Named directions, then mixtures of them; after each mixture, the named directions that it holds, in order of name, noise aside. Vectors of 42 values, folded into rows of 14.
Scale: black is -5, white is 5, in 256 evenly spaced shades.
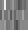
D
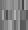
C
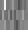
D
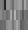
C, D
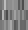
C, D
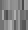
C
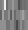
D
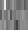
D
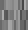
C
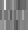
D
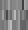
C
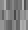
C, D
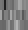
D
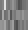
D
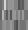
C, D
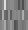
C, D
